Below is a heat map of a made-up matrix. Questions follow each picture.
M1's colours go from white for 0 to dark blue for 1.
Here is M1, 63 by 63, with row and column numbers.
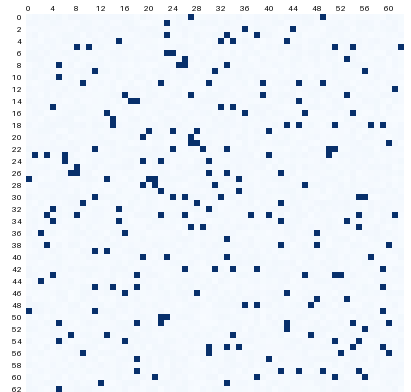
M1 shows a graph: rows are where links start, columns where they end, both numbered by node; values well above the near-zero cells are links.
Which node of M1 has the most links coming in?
node 33
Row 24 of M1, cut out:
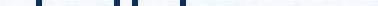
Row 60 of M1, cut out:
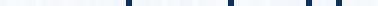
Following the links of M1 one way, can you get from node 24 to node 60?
yes
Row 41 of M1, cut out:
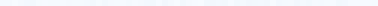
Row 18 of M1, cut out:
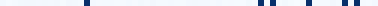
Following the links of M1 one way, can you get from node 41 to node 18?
no
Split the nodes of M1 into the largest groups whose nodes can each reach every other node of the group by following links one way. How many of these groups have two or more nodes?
1
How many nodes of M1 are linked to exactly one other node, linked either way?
8
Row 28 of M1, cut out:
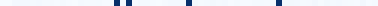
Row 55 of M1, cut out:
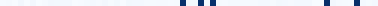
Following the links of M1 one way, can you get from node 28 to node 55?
yes
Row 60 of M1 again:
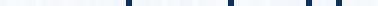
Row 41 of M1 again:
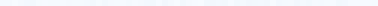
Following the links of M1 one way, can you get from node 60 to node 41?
no
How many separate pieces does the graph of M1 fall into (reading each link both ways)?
3
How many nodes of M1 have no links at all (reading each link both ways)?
2
